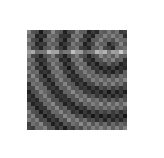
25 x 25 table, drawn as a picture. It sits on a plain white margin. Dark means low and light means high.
Concentric rings centre on the top right. The top right is the ninth with the highest average. Row 6 differs from the rows beside it. Overall the values sit about 30% of the way up the scale.
